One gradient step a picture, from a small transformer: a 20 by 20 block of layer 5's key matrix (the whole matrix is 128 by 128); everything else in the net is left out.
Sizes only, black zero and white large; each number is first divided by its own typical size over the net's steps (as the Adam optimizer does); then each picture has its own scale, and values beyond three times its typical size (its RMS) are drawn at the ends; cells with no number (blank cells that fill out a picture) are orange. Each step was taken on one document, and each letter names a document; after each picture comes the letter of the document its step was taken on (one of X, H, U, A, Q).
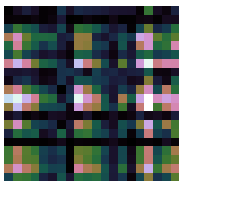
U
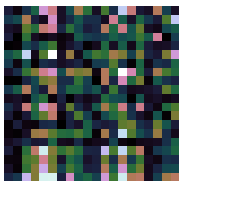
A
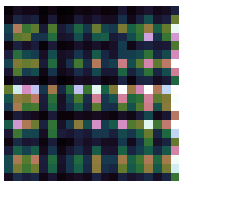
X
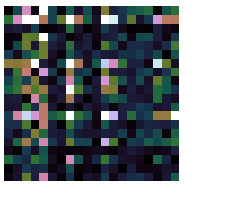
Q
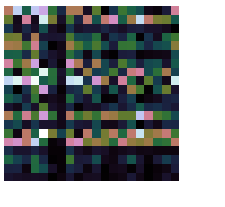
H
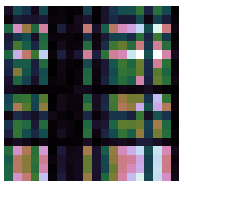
A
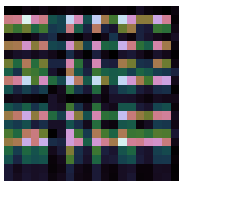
H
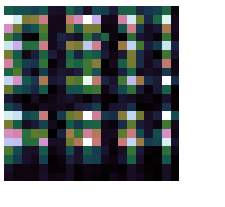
H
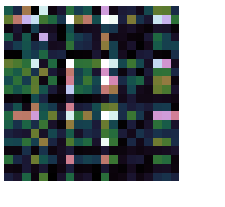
Q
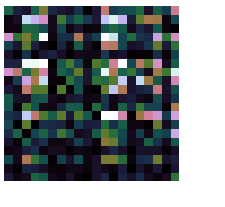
Q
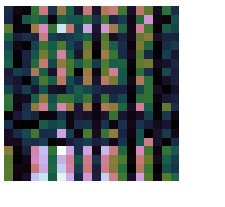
A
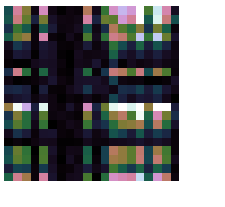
A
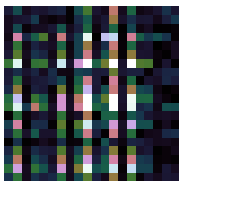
U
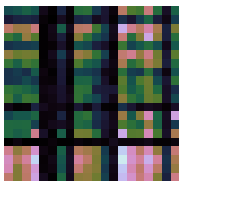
X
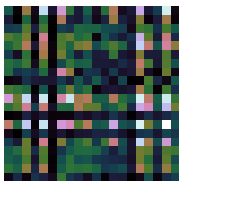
U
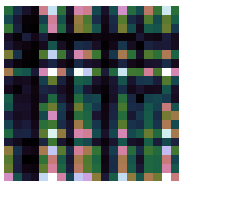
A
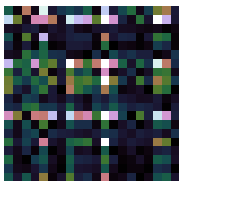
Q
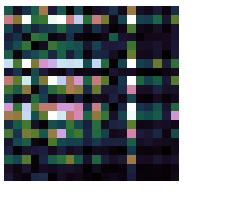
Q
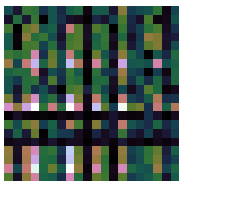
U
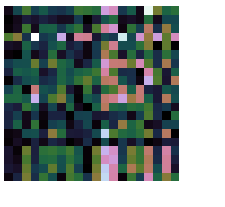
U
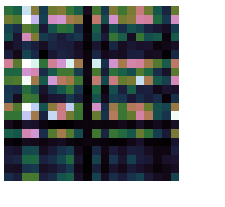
Q
